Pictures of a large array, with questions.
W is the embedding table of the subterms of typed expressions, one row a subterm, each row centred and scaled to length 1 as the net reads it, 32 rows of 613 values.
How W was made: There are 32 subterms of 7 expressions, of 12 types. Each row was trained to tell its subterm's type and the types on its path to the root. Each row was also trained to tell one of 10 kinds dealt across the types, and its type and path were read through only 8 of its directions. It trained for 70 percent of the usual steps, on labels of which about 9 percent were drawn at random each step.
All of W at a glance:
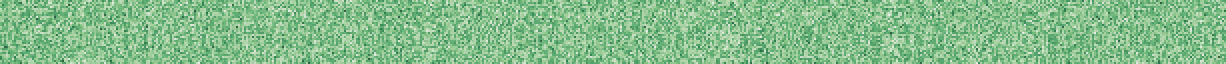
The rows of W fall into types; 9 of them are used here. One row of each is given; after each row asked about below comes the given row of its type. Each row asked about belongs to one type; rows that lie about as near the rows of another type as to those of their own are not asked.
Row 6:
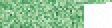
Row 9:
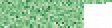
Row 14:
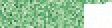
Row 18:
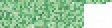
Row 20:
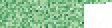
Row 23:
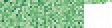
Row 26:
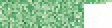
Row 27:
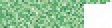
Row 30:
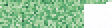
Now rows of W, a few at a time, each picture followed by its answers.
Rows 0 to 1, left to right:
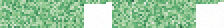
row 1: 30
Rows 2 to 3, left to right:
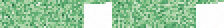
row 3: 20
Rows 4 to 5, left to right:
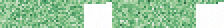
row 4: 9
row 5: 9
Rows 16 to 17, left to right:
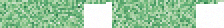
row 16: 9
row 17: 26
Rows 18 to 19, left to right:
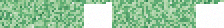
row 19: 26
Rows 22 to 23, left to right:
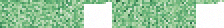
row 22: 30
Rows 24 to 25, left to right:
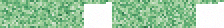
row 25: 27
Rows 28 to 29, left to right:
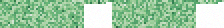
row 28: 6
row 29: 18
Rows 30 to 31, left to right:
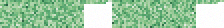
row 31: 26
